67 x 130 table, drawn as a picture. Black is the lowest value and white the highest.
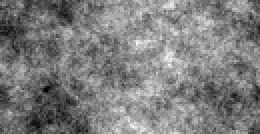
The bottom left is the ninth with the lowest average. No regular stripes run through it. The values follow a bell shape.
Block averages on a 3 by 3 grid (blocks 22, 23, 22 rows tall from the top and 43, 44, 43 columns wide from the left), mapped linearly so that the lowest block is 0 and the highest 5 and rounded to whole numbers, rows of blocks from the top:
1 5 4 / 2 4 4 / 0 5 2
